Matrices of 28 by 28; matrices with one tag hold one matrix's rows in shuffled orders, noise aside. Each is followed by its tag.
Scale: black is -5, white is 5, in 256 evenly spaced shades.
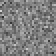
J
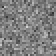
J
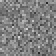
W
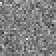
J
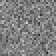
W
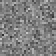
J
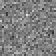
J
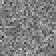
J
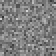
J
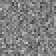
W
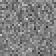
W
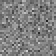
W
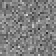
W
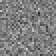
W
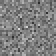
W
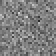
W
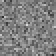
J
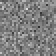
W
